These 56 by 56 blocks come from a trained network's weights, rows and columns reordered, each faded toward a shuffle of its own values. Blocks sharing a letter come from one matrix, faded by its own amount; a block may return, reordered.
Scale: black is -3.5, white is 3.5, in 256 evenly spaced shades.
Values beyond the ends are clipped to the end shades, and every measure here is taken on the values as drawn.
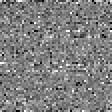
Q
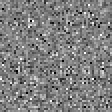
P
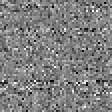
Q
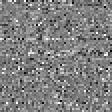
Q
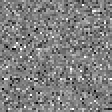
P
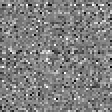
Q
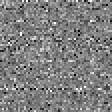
Q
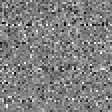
Q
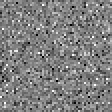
P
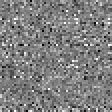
Q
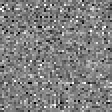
Q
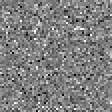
P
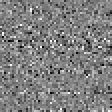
Q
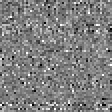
Q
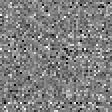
Q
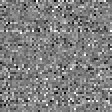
Q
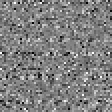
Q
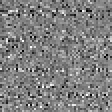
Q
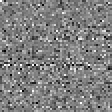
Q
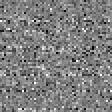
Q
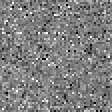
P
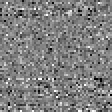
Q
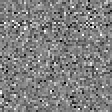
P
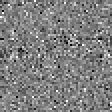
P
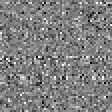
Q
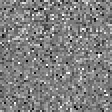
P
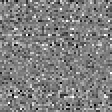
Q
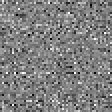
Q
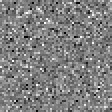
P
